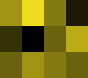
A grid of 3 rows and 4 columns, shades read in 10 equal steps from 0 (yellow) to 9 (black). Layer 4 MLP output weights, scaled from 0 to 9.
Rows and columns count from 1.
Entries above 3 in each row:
2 3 3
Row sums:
15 23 17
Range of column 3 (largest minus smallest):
1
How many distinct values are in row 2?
4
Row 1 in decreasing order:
8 4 3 0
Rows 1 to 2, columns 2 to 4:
0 4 8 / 9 5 2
